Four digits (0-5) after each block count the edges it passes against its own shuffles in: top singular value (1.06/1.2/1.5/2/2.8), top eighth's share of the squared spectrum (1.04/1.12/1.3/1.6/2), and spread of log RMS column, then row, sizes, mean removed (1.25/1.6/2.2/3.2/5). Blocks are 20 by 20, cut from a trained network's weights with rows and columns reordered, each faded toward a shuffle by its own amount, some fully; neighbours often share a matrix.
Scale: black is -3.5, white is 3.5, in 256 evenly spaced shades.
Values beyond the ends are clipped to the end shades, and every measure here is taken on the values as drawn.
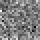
1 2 0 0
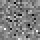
1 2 1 0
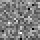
0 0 0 0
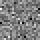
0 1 0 0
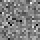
0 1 0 0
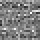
2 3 0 1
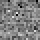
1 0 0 0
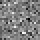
0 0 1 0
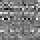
3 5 0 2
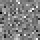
0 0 0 0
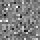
0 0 0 0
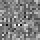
1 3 0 1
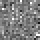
1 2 1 0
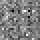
2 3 0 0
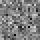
2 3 0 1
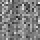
2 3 0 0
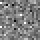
0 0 0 0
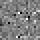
2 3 0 1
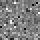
1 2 0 0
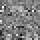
3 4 0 2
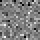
1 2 0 0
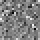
0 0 0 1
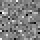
1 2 0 0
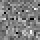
2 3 0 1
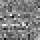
2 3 1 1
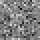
0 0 1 0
